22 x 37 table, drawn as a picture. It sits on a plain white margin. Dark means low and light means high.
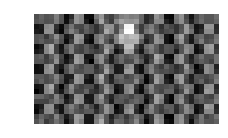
No overall slope runs across the table. The top middle is the ninth with the highest average. The histogram is bell-shaped. Stripes running up and down repeat 7 times from left to right. No row or column stands out. A single bump stands in the top middle.
